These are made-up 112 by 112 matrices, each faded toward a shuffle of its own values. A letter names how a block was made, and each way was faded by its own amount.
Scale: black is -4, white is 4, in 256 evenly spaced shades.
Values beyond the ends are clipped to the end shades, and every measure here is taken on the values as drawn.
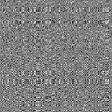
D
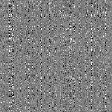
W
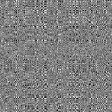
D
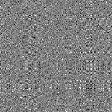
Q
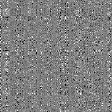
W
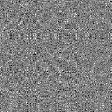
Q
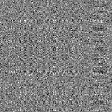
Q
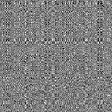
D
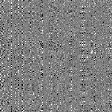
W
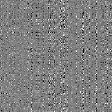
W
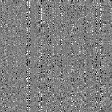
W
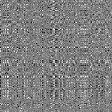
D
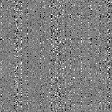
W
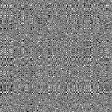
D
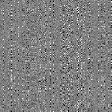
W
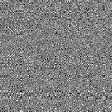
Q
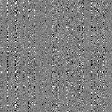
W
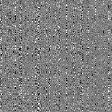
W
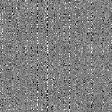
W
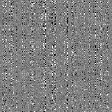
W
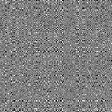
D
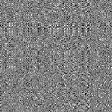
Q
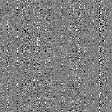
W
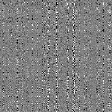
W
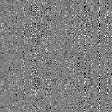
W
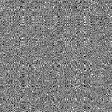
Q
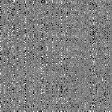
W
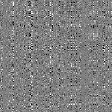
W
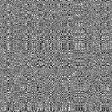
D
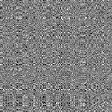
D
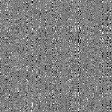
W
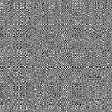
D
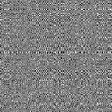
D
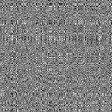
D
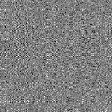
Q
